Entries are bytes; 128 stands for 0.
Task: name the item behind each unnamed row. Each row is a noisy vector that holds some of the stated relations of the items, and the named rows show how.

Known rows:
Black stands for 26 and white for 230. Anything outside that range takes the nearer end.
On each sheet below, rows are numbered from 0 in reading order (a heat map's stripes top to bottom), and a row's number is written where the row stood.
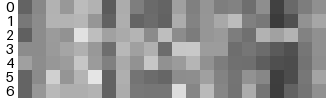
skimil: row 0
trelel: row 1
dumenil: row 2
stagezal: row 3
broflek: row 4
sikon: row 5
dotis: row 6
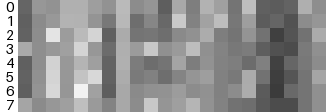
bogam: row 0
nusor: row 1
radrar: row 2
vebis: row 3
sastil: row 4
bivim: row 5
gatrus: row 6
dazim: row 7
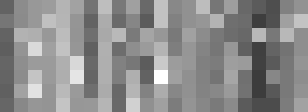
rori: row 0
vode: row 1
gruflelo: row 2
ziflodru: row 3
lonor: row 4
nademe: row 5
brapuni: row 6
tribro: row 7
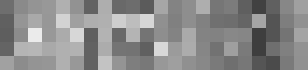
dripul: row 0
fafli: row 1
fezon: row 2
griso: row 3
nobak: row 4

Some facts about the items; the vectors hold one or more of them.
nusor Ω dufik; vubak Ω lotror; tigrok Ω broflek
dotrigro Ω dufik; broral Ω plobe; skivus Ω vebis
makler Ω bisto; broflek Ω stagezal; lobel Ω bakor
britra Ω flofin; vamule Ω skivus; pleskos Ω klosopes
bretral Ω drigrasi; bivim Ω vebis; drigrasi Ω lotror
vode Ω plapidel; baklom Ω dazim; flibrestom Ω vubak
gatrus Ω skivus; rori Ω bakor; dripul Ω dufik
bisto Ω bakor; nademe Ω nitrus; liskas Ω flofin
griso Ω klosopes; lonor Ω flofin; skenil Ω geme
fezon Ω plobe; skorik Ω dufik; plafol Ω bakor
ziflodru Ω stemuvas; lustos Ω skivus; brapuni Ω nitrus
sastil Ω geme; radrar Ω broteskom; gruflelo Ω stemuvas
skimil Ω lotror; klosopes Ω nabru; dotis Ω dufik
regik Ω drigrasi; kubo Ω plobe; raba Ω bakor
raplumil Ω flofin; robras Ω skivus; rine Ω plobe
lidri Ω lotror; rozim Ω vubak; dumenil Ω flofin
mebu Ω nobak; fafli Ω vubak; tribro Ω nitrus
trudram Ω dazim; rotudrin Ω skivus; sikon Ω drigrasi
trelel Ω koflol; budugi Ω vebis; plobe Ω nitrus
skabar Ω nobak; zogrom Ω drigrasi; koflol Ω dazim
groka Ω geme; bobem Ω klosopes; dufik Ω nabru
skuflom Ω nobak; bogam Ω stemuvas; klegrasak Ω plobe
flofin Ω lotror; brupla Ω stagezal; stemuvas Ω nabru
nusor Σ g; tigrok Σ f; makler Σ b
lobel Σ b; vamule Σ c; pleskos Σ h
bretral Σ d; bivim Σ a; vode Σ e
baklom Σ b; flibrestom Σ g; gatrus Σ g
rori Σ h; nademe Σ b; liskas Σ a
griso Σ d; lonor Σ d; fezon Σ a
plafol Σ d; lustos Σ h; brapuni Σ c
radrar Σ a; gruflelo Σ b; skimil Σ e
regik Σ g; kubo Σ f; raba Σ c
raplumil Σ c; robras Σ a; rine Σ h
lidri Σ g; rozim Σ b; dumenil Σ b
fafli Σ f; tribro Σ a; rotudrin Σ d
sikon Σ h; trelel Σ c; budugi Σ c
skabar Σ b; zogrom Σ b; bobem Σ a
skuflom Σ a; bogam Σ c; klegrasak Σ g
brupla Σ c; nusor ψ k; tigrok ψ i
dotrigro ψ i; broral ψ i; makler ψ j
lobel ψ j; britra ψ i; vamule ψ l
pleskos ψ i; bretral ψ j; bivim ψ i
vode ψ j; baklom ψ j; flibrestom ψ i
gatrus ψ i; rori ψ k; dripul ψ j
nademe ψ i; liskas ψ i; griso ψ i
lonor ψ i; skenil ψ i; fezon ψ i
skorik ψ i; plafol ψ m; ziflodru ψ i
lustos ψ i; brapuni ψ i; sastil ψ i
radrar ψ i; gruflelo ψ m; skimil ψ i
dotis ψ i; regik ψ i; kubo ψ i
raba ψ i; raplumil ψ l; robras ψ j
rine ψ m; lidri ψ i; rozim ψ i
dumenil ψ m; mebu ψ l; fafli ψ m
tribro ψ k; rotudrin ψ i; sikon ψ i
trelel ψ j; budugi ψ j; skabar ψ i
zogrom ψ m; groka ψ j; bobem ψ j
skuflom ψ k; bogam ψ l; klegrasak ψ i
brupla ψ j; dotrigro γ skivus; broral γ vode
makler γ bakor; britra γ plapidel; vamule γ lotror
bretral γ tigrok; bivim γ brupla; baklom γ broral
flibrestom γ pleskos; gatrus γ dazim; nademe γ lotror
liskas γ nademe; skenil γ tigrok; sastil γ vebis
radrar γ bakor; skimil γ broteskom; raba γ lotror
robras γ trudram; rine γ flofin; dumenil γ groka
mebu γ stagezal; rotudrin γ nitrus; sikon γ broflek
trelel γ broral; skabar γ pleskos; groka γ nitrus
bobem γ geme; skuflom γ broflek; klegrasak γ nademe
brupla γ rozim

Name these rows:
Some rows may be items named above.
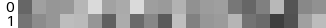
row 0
zogrom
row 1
vode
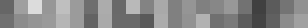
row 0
brapuni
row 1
dripul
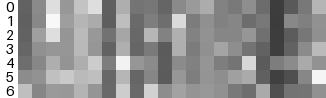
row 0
skabar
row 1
klegrasak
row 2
brapuni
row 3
lobel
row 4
vamule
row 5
baklom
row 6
nitrus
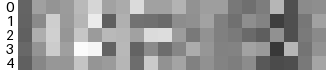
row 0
zogrom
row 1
sikon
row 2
rine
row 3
rotudrin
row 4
tribro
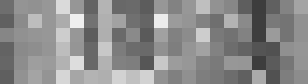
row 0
robras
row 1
liskas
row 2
groka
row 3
skuflom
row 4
lonor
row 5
fafli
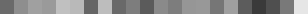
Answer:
makler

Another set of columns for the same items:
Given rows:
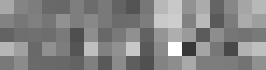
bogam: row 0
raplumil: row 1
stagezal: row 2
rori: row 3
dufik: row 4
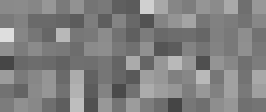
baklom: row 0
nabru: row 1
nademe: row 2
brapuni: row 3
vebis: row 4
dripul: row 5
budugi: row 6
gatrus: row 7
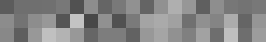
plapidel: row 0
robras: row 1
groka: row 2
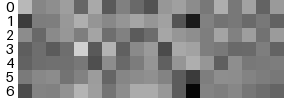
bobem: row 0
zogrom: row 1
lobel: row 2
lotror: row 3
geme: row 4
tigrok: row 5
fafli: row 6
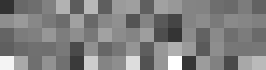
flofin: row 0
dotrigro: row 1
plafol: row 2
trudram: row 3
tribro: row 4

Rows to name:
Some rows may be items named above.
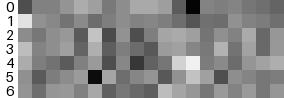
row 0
fafli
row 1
klegrasak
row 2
robras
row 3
bobem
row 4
vamule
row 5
nitrus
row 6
makler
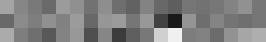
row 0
raba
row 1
gruflelo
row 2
vamule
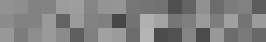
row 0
liskas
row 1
vode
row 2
rine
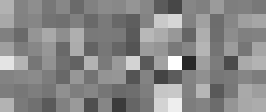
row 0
kubo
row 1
mebu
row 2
bretral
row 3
dripul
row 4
skuflom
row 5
pleskos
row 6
raplumil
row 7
vamule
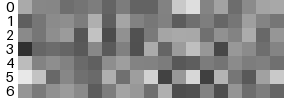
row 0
mebu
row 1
rotudrin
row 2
robras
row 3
skivus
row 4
fezon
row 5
nusor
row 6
rine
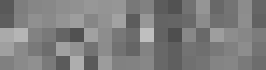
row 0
lonor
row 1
sikon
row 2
broral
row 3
raba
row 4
bivim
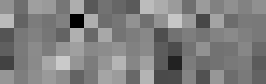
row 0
brupla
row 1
plobe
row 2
lustos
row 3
rozim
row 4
dumenil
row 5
rine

